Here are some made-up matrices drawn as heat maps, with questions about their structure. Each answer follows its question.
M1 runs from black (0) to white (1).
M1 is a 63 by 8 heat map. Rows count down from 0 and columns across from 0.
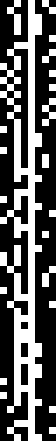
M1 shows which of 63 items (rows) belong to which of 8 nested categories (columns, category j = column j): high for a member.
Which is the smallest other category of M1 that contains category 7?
4
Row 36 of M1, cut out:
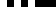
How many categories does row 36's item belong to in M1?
3
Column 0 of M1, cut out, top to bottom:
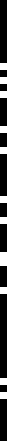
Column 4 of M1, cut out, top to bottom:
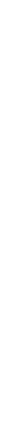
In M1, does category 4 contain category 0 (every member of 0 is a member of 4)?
yes
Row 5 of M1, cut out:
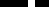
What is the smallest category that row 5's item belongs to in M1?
7
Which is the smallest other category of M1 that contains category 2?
4
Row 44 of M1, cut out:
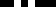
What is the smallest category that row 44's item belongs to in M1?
2
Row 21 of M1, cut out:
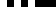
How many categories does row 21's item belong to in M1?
3
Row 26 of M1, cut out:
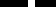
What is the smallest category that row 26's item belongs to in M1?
4
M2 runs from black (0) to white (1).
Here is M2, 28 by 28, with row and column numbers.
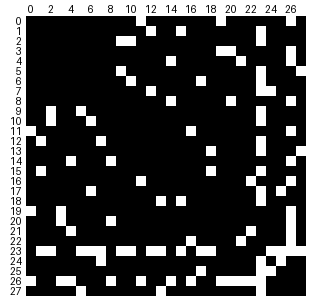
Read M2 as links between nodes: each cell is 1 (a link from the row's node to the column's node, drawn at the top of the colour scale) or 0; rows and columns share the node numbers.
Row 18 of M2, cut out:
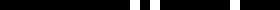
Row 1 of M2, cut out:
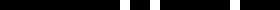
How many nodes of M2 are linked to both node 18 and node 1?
2
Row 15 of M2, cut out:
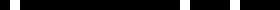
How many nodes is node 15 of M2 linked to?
3
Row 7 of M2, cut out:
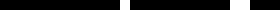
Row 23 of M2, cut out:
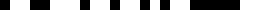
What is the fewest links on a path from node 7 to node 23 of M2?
1
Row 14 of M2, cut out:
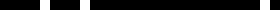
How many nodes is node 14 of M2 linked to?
3
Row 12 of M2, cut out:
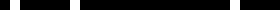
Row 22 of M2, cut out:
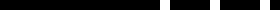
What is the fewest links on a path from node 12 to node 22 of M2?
3
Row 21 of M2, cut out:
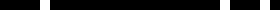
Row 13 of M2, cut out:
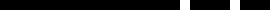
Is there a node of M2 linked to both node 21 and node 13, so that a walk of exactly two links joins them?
no
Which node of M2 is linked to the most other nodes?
node 23
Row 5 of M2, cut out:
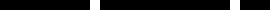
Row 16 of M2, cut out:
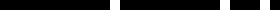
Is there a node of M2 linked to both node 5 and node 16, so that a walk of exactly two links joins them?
no
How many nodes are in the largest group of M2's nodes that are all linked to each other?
3
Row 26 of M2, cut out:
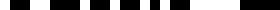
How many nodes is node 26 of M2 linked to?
12
